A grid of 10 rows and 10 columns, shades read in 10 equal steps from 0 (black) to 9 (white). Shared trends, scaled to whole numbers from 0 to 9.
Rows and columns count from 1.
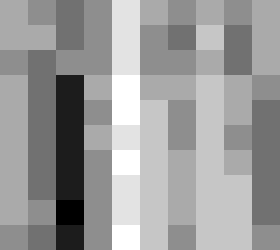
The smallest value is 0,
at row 9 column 3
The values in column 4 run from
5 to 6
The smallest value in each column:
5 4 0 5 8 5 4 6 4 4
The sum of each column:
58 44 19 52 84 64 53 68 57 48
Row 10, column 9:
7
